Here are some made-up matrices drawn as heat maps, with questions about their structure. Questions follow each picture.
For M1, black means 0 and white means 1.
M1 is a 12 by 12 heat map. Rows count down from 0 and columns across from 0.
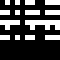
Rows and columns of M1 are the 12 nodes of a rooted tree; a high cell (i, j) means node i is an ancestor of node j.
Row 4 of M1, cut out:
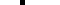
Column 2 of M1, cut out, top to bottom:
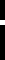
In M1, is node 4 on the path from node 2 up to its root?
yes
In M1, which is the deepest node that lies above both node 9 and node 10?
0
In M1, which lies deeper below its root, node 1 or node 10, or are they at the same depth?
node 1
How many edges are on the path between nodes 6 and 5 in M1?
1
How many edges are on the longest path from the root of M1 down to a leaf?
5
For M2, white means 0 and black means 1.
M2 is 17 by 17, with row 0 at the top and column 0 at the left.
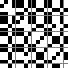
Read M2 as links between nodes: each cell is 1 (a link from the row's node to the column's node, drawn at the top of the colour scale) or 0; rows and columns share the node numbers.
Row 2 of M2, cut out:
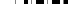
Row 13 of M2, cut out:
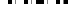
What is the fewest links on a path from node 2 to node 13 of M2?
1
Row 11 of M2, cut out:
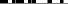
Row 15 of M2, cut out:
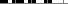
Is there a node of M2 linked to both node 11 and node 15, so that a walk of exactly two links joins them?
yes
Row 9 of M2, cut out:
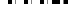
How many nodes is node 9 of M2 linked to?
6
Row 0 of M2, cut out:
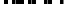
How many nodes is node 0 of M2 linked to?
9
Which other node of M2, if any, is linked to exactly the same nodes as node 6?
node 14
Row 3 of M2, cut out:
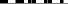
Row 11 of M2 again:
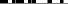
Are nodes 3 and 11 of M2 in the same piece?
yes
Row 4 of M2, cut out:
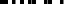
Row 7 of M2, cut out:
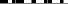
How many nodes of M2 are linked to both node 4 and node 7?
8
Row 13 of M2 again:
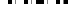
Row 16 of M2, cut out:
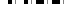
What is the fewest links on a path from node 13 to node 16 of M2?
1
